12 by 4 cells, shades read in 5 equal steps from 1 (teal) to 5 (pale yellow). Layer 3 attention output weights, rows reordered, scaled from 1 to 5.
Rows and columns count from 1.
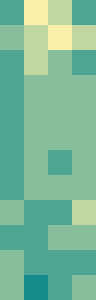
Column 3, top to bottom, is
4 5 3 3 3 3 2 3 2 3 2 2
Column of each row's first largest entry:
2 3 2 2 2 2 2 2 4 3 1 1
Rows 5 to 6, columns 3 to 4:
3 3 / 3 3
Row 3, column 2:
4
